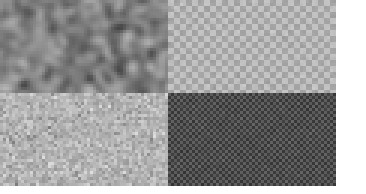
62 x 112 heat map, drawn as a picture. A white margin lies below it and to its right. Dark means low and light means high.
It is made of 2 by 2 panels. Panel 1,1: middling, blotchy. Panel 1,2: high, checkered. Panel 2,1: high, fine-grained. Panel 2,2: low, checkered.
